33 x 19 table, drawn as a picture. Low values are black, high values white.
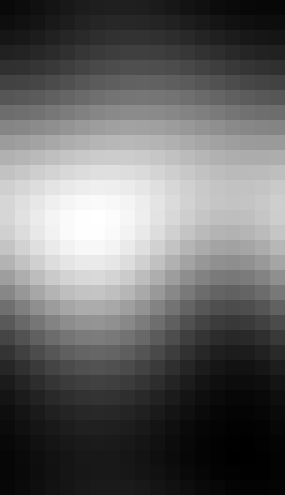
There are no lone odd cells. The bottom right is the smoothest part. On average the colour sits 40% of the way up the scale. The bottom right is the ninth with the lowest average.
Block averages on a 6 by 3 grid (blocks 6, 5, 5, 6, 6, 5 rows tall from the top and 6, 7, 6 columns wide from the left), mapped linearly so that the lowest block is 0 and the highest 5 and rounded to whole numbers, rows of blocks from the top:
111 / 333 / 554 / 443 / 110 / 000
